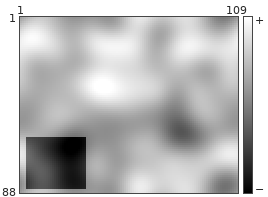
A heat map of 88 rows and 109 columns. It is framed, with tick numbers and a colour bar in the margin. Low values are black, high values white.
On average the colour sits 70% of the way up the scale. In the bottom left lies a patch that is lower than the rest. The ninth with the lowest average is the bottom left. The values are skewed, with a long tail toward low values. Values change most from cell to cell in the bottom left.
